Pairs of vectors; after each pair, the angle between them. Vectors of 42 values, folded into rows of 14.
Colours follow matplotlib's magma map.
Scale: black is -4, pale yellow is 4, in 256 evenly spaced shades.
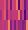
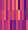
nearly parallel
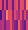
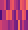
partly aligned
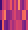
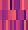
partly opposed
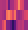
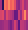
orthogonal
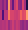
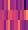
partly aligned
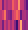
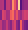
partly aligned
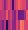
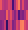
nearly parallel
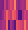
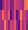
orthogonal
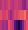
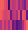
partly aligned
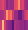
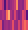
orthogonal
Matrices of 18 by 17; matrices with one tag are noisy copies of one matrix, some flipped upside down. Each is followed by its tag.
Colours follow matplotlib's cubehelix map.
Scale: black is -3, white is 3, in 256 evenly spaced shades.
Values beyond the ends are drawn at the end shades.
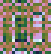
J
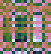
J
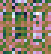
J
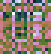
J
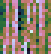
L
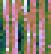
L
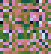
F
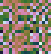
F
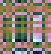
J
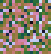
F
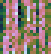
L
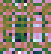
J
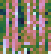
L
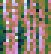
L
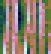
L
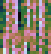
L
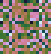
F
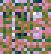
J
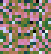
F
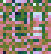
J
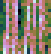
L
